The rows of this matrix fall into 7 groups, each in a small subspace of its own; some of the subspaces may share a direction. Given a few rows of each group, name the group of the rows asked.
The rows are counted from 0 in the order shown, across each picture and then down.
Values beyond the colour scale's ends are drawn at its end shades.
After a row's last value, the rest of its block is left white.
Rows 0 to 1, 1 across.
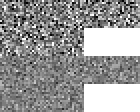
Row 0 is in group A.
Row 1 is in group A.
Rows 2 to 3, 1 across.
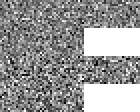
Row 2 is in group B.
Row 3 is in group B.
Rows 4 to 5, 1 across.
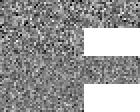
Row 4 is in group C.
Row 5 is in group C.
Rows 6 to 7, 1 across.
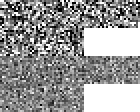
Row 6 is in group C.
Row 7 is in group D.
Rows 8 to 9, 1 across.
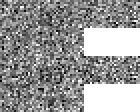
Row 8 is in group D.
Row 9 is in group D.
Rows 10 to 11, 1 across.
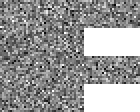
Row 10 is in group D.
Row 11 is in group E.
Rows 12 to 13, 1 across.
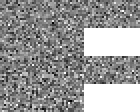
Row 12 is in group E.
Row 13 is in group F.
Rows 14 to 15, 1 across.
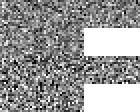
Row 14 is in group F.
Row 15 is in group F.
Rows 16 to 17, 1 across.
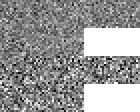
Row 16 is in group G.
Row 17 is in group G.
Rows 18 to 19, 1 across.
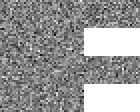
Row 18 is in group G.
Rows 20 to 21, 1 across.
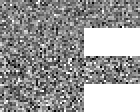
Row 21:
C
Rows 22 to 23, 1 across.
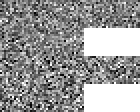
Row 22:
G
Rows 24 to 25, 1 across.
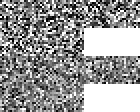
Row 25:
G
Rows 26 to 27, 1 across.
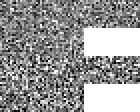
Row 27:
D
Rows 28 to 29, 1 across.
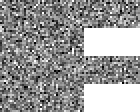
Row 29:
F
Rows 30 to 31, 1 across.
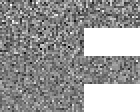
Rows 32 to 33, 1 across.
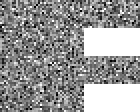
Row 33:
D
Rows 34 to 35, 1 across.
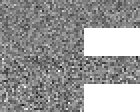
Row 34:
E
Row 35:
F
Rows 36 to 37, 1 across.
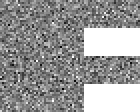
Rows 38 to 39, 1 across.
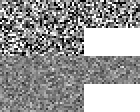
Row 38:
G
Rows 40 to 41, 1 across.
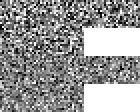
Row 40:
A
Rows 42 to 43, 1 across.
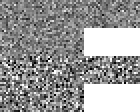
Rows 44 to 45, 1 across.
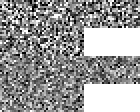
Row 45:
E
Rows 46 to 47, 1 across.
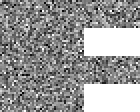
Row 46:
E
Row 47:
B
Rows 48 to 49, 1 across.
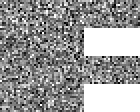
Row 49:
D
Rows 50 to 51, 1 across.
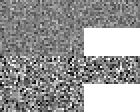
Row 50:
G
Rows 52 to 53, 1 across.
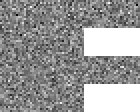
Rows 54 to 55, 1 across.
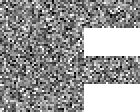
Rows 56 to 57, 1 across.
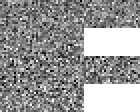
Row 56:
F
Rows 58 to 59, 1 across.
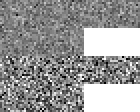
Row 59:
B
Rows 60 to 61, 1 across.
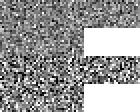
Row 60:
G
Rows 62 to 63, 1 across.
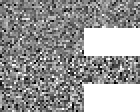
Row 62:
B
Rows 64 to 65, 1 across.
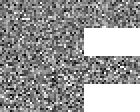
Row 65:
E
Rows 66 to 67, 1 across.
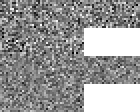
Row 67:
E
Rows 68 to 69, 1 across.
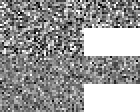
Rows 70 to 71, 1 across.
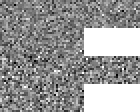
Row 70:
B
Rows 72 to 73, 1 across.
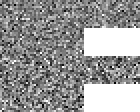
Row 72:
B
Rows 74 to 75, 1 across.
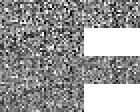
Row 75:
D
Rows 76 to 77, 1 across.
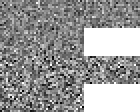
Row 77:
E
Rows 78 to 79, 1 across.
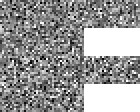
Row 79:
A
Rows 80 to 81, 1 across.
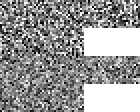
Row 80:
C
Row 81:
E
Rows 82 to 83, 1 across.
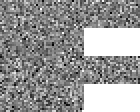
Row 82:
A
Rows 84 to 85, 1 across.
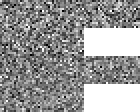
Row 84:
E
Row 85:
G
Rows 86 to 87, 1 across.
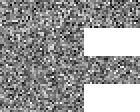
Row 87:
E
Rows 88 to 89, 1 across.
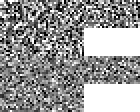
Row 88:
C
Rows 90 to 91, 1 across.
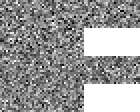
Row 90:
E
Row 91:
E
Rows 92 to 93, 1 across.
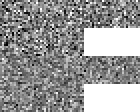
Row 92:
D
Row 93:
F
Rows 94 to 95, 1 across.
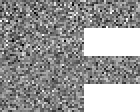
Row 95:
E
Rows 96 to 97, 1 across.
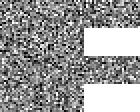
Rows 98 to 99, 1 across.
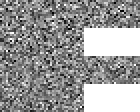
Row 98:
E
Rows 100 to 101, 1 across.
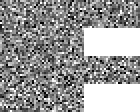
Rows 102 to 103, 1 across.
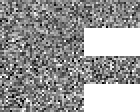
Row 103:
G
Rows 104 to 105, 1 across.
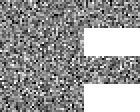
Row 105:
A
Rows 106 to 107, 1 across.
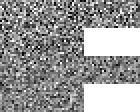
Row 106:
G
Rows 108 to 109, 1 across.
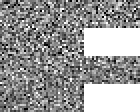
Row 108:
E
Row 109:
D
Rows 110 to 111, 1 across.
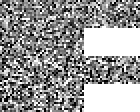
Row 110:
B
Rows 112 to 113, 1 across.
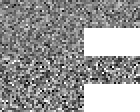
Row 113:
E
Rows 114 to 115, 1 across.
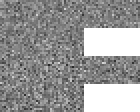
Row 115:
D
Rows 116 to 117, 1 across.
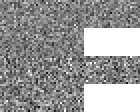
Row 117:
C
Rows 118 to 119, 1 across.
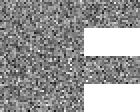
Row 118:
G
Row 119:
C
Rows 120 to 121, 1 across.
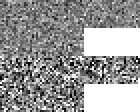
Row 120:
F
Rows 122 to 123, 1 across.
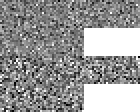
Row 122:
A
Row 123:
C
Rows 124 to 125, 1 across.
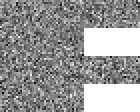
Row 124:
C
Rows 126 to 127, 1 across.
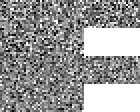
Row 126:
G
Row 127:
C
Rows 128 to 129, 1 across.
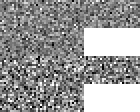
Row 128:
A
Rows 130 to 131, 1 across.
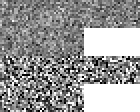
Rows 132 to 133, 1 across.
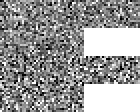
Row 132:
C
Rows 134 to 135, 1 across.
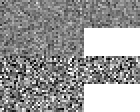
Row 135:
G
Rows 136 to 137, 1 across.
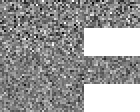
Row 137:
B
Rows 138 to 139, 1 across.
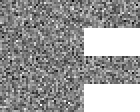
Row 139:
F
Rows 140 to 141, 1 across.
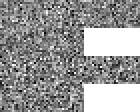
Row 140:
D
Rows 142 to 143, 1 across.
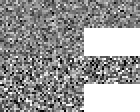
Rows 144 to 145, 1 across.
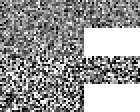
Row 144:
F
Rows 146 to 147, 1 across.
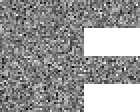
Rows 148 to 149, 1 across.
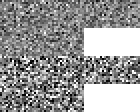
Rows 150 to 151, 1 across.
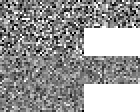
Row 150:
B
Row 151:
C
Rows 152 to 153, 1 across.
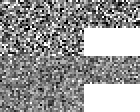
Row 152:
E
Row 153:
D
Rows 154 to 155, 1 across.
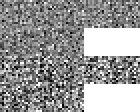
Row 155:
D
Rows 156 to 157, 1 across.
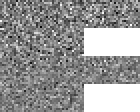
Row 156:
G
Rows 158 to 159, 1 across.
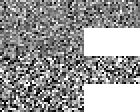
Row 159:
E
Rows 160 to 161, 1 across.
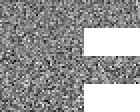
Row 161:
E
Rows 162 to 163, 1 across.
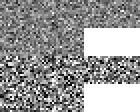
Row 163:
E
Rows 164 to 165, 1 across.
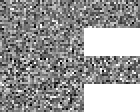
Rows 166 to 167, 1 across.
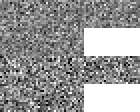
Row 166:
A
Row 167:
C
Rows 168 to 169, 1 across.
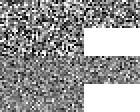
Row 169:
A
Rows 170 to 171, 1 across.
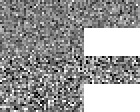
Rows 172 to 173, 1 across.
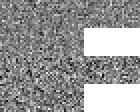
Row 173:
C
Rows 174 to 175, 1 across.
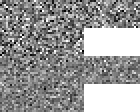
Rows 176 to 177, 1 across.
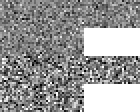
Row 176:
B
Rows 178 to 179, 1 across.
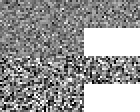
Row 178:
E
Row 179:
F
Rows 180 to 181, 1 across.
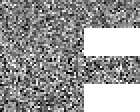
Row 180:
E
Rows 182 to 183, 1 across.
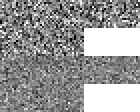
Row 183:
F
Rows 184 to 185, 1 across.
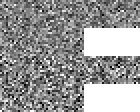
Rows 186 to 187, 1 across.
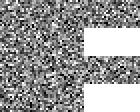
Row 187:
E
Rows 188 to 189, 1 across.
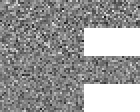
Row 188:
E
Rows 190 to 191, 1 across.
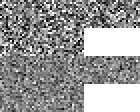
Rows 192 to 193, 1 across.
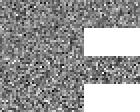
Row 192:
A
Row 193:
E
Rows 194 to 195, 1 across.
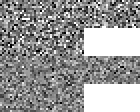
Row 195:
E
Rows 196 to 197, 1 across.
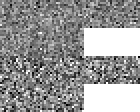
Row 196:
D
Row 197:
C
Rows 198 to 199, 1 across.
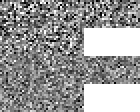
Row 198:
A
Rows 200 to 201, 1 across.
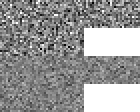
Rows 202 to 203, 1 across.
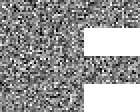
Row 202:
D
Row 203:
A
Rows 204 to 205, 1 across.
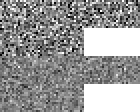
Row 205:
D
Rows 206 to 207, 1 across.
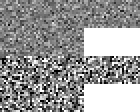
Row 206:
E
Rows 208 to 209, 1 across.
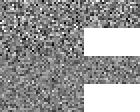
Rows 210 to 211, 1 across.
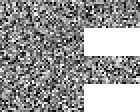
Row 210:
G
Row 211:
E
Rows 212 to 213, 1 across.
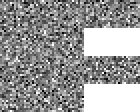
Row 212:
A
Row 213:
E
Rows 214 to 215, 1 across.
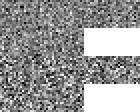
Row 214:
D
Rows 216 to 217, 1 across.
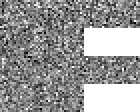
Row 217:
D
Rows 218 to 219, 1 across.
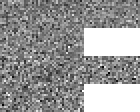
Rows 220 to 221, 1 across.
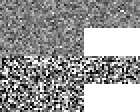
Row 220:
E
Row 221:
F
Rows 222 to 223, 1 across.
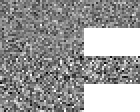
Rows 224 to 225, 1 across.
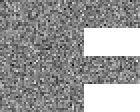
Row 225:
G
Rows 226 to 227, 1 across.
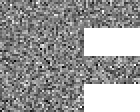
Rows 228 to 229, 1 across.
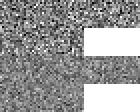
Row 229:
C
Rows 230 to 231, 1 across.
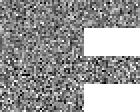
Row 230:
A
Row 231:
B
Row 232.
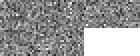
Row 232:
C
